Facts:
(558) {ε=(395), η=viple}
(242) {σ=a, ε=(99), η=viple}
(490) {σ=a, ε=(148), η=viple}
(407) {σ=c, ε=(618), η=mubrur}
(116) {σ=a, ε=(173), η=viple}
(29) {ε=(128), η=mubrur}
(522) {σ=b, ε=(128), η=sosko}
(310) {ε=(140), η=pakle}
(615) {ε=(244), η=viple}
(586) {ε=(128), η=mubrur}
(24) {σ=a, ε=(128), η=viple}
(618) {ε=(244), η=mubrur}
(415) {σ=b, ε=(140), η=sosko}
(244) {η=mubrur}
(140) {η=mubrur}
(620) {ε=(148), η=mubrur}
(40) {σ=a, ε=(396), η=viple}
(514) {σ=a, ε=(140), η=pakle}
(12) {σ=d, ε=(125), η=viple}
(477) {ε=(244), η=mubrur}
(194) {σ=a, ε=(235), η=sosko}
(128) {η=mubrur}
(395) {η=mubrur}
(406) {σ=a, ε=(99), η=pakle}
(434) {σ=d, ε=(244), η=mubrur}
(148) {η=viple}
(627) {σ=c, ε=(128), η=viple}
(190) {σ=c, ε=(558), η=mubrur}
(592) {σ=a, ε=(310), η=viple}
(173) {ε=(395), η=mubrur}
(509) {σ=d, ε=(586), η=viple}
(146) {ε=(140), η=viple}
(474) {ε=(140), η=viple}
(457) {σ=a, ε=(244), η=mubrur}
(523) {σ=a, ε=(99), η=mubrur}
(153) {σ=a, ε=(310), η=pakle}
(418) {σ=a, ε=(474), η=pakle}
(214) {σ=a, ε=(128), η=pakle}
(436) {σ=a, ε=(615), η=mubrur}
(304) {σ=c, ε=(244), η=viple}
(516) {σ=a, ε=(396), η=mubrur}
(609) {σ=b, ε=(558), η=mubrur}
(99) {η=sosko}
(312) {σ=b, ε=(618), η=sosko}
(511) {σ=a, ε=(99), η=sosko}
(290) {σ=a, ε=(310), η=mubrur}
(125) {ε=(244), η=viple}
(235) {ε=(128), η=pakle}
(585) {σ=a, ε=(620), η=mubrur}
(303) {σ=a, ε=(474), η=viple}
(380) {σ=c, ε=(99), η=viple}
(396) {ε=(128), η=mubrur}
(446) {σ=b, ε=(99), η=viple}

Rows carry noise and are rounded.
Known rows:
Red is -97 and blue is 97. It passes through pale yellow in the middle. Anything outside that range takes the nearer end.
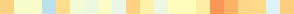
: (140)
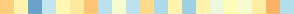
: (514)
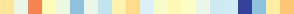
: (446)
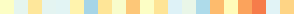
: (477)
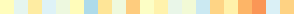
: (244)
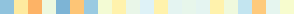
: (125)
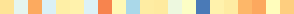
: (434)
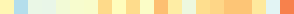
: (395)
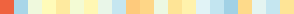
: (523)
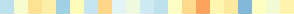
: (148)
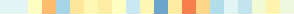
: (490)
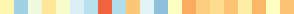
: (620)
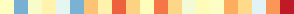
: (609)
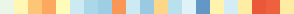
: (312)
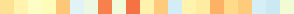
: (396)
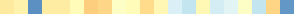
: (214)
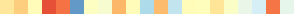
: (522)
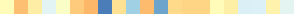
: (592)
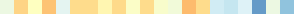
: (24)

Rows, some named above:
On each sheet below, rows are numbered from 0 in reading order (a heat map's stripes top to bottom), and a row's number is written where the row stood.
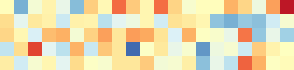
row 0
(609)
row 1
(242)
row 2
(516)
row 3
(12)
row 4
(457)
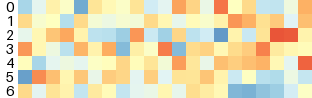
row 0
(558)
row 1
(140)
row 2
(312)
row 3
(290)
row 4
(173)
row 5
(627)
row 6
(242)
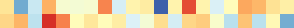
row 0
(585)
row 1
(194)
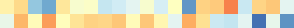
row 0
(310)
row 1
(40)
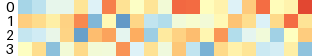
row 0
(190)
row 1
(415)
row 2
(116)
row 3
(235)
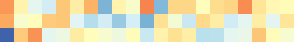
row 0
(290)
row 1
(99)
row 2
(304)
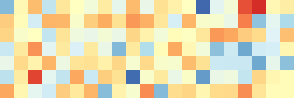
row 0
(407)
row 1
(516)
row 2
(140)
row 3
(380)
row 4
(24)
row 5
(12)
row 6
(290)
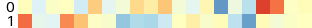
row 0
(436)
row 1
(511)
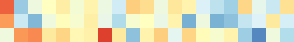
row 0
(523)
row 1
(406)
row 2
(509)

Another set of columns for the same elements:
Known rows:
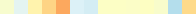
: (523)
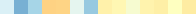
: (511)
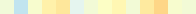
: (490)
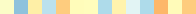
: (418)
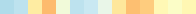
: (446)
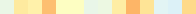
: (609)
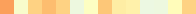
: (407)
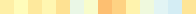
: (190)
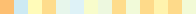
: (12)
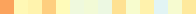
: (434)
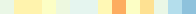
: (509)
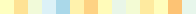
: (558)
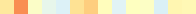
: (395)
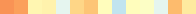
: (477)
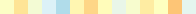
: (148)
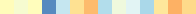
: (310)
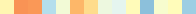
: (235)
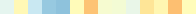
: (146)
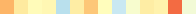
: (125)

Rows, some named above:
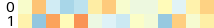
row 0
(140)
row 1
(406)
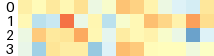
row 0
(190)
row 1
(312)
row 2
(516)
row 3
(380)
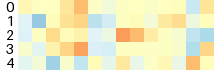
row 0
(585)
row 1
(242)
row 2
(627)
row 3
(523)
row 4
(99)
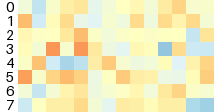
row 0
(490)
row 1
(12)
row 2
(585)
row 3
(214)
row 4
(140)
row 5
(407)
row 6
(116)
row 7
(40)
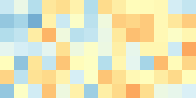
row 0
(194)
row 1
(415)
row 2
(446)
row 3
(290)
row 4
(514)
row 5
(304)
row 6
(522)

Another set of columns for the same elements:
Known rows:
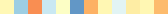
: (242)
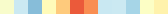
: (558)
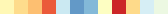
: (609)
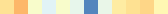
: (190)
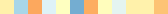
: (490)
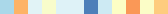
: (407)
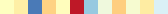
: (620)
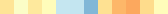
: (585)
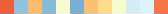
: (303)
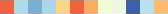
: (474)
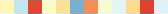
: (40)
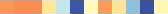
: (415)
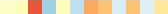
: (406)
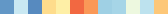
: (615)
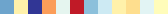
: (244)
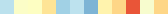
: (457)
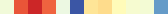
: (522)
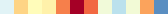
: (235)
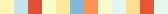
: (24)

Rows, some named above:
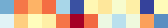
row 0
(312)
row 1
(235)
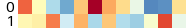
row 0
(310)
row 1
(627)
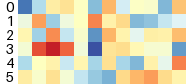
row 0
(12)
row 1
(99)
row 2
(242)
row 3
(522)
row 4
(304)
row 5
(523)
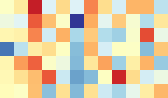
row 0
(214)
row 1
(446)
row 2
(627)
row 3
(12)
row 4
(194)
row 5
(609)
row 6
(380)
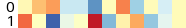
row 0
(511)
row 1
(140)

